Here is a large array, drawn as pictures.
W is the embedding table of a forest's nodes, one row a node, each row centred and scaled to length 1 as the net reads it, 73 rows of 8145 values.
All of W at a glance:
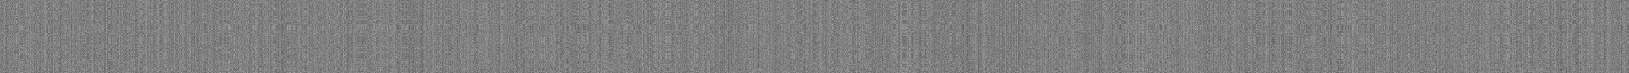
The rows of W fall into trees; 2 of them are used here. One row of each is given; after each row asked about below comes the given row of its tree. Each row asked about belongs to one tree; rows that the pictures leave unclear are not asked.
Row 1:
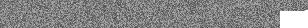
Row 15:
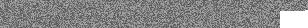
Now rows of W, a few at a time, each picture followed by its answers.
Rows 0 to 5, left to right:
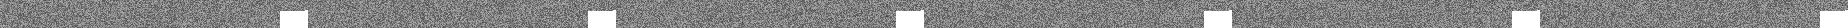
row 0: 15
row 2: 1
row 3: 15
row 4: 15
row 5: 15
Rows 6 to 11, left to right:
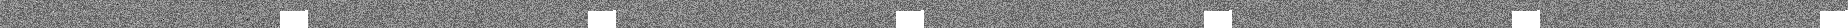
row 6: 15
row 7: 15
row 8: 1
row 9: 1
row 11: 15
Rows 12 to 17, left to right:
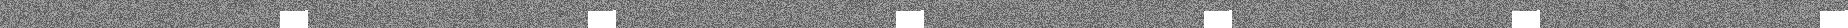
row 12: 15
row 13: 15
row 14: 15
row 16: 1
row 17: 15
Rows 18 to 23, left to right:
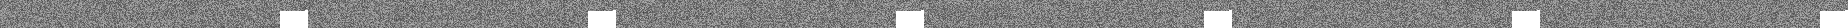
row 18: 1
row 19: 1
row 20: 15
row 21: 15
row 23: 15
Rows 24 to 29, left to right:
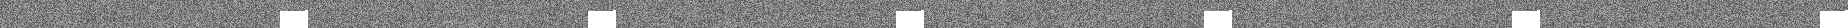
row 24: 1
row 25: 1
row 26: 1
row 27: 1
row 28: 1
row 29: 1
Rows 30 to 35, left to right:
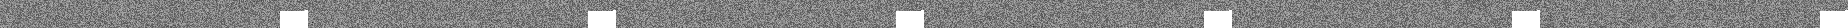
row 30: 15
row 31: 1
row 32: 1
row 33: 15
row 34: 15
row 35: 1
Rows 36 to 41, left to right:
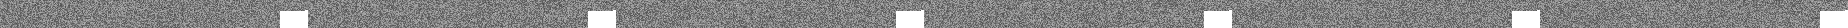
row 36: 15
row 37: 15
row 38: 15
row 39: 15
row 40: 15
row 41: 15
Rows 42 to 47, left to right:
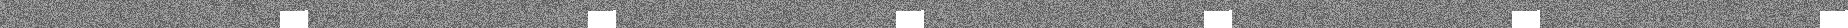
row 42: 15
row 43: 15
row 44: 15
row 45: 1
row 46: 15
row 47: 1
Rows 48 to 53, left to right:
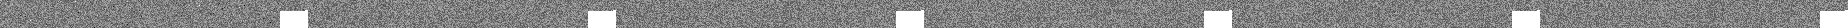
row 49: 15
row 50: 15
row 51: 1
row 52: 1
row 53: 15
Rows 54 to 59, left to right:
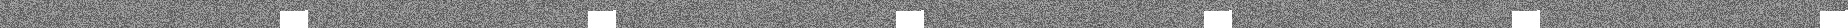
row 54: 15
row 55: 15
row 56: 15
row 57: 15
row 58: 15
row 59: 1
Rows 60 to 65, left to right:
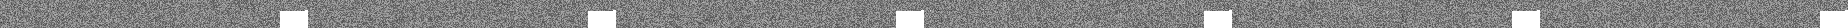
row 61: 1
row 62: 1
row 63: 1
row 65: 1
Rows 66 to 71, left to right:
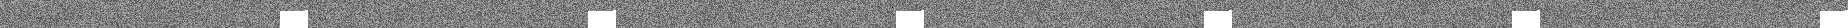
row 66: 15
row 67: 1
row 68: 1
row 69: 1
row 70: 1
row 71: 15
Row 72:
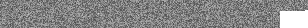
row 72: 1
